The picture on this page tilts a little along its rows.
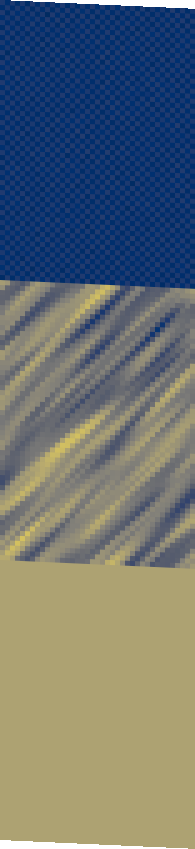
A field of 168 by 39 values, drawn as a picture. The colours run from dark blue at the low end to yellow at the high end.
It is made of 3 by 1 panels. Panel 1,1: very low, checkered, faint in contrast. Panel 2,1: middling, slanting up to the right, strong in contrast. Panel 3,1: high, flat.
